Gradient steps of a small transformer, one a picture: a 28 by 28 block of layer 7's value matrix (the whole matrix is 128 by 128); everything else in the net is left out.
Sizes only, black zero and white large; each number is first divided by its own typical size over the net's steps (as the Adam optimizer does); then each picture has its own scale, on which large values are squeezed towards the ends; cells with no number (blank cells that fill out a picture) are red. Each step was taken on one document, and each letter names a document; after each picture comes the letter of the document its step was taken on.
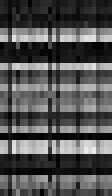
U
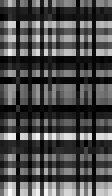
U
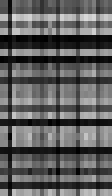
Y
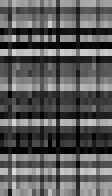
Y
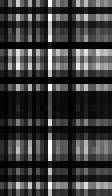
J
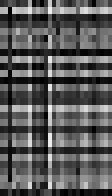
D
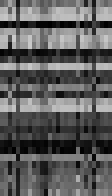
D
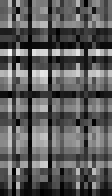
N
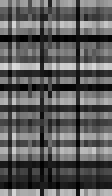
Y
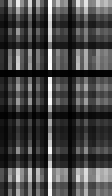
J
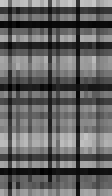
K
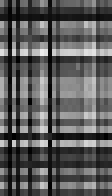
Y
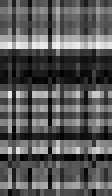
N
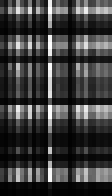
J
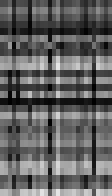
N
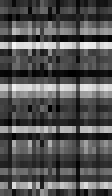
U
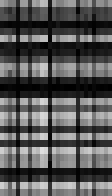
K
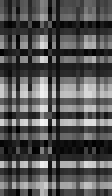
U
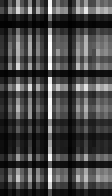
J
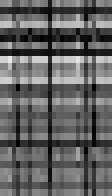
K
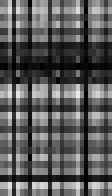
N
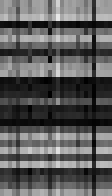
K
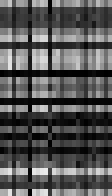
K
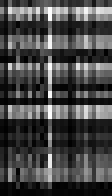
J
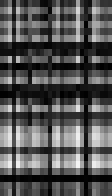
N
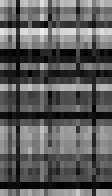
D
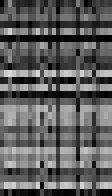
Y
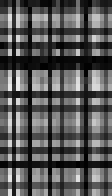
N
